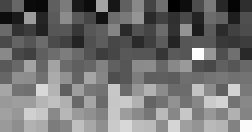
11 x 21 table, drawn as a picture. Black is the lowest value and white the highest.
The texture is fine-grained noise. No regular stripes run through it. The field climbs toward the bottom. The ninth with the lowest average is the top right.
